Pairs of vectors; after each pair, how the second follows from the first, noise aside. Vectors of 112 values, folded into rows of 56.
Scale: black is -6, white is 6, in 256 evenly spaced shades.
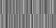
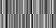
scaled up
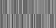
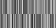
scaled up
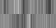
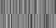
shuffled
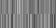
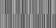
shuffled
